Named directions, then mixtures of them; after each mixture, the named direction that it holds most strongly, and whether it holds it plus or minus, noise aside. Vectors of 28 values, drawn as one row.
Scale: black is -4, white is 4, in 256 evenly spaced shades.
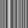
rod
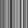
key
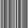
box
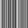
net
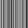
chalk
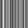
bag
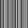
box, minus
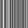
bag, plus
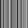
box, minus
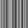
key, minus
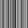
box, minus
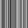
net, plus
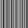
chalk, plus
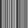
net, minus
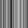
key, plus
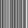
chalk, minus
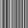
bag, minus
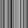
key, plus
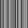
box, minus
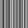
bag, minus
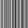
key, minus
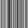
rod, minus
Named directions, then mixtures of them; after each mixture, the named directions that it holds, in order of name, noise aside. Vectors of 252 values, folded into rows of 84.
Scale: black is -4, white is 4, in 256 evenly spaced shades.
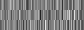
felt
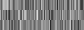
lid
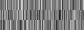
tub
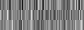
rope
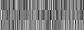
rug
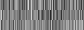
rope, rug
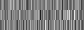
felt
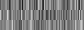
rope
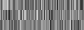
lid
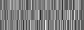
felt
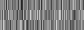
tub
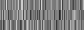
tub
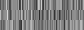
rope, tub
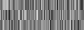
lid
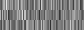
lid, tub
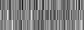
rope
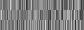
felt, rug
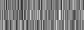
tub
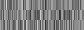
felt, tub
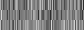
rug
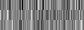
rope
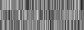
felt, lid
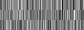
felt, tub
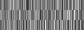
felt
